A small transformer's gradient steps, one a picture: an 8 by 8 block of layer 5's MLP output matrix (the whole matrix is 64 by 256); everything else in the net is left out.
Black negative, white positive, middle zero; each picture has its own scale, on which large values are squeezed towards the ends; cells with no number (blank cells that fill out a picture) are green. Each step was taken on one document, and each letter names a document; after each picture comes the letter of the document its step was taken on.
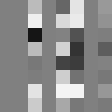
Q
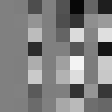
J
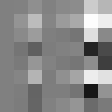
J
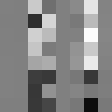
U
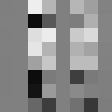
U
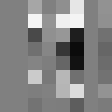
Q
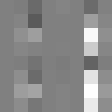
J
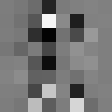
U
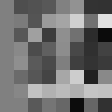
J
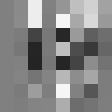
Q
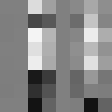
U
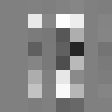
Q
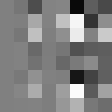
J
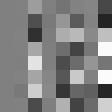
J
